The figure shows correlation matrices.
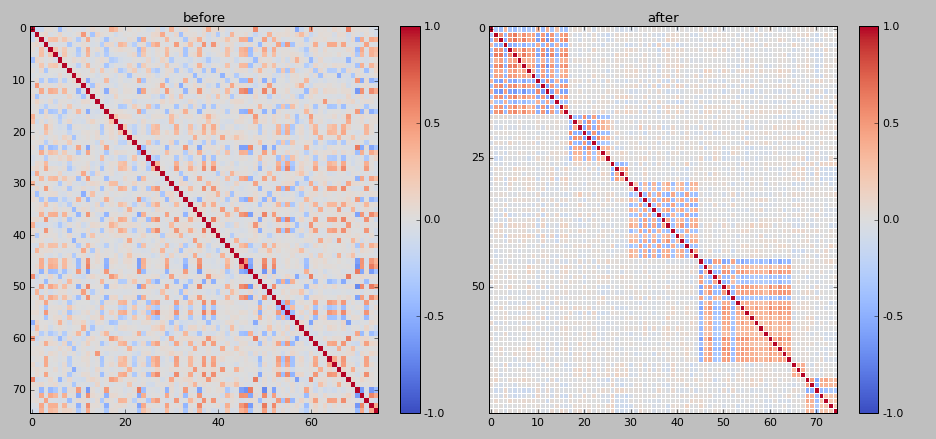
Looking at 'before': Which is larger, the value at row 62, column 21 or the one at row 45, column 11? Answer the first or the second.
the first
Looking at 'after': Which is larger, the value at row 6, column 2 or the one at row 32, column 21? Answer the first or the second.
the first
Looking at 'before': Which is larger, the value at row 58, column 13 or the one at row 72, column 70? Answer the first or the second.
the second
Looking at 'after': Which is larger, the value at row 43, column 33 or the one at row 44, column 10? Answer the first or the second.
the first
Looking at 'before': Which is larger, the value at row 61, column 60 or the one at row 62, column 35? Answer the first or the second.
the second
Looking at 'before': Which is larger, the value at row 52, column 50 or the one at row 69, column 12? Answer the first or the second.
the first
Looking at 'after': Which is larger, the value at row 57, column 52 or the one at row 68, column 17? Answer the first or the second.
the second
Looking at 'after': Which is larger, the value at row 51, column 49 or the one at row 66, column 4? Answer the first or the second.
the second
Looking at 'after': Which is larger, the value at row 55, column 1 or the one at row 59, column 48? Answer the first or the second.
the first
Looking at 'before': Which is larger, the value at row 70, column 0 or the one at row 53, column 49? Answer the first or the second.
the first
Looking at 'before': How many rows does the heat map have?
75
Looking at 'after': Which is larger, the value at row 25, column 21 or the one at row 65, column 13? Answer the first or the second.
the first
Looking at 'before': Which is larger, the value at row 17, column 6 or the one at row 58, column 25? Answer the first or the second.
the second
